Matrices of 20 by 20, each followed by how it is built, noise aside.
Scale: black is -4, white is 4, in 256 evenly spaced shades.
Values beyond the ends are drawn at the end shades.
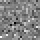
noise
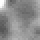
smooth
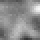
smooth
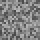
noise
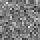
noise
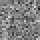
noise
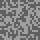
noise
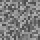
noise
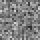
noise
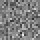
noise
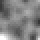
smooth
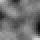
smooth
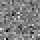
noise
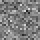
noise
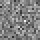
noise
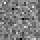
noise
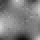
smooth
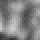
smooth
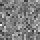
noise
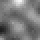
smooth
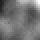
smooth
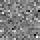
noise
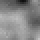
smooth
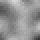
smooth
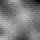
smooth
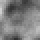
smooth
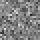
noise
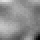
smooth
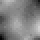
smooth
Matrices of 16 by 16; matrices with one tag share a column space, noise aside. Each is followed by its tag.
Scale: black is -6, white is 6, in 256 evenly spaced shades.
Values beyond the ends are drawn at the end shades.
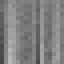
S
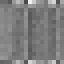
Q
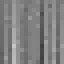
S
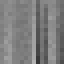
S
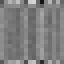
Q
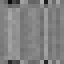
Q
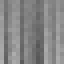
S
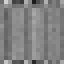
Q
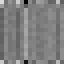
Q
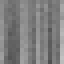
S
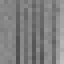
S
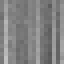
S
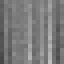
S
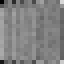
Q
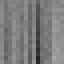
S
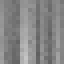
S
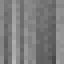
S
